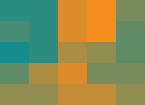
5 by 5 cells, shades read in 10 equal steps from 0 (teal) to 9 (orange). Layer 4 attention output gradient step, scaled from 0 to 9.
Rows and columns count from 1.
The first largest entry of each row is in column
4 4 3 3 3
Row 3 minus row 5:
-5 -4 -1 -2 -2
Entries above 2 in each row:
3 3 3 5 5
